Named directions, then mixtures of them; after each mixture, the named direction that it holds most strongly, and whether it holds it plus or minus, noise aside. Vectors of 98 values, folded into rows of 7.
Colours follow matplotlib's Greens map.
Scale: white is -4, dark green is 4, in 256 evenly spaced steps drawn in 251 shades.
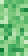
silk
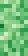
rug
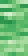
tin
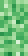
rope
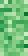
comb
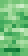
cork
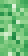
rope, minus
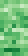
cork, plus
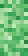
comb, minus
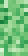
silk, minus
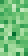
silk, minus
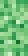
rope, minus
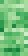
cork, plus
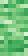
tin, minus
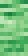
tin, minus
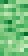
tin, plus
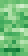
cork, plus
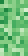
silk, minus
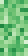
silk, plus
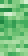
tin, plus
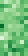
rug, plus
